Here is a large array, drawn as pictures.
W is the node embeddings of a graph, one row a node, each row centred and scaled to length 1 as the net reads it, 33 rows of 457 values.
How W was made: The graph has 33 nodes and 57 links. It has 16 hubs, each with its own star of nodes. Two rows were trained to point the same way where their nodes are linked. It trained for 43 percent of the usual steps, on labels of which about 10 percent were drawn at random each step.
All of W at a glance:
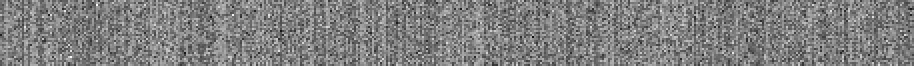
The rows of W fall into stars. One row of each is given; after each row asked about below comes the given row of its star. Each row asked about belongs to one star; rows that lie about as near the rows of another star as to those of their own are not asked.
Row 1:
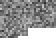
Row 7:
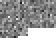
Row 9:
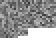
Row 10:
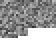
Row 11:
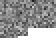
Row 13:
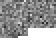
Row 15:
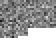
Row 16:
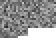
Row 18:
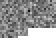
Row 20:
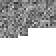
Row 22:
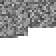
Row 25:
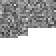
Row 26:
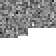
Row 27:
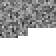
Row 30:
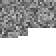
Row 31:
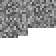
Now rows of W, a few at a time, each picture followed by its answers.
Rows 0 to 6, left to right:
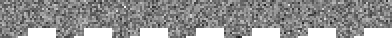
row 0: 16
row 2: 18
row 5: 15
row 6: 15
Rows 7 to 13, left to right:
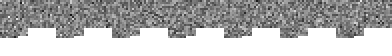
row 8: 22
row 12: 9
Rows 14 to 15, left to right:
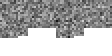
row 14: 26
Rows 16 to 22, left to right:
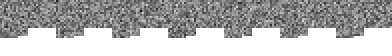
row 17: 30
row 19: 31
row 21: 25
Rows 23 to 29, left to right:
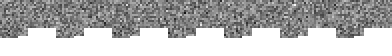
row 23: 7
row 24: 11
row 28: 1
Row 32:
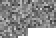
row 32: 27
